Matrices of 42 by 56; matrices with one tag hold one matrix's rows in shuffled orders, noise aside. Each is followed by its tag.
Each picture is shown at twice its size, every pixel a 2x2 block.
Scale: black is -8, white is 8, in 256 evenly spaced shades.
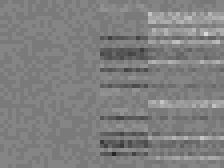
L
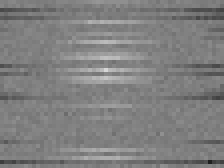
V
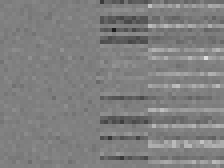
L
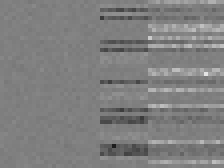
L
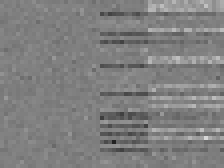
L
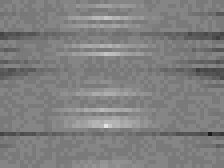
V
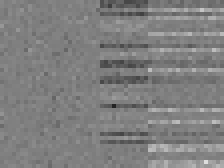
L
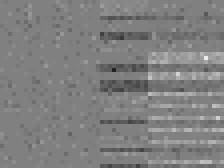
L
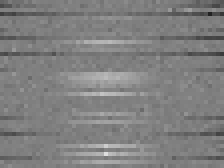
V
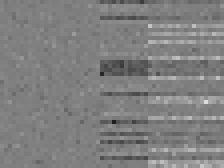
L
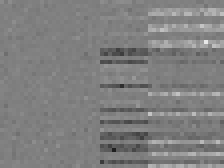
L
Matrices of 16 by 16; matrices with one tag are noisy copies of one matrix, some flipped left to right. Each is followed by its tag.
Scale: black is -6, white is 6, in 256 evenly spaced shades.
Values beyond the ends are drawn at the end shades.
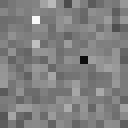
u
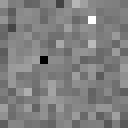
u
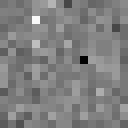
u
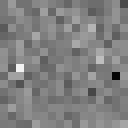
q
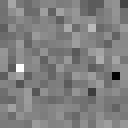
q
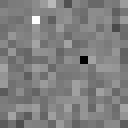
u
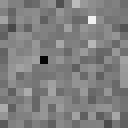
u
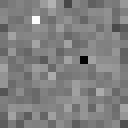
u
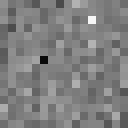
u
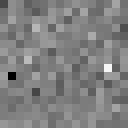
q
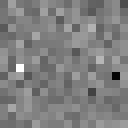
q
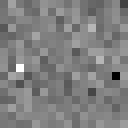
q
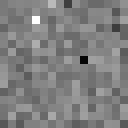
u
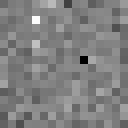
u
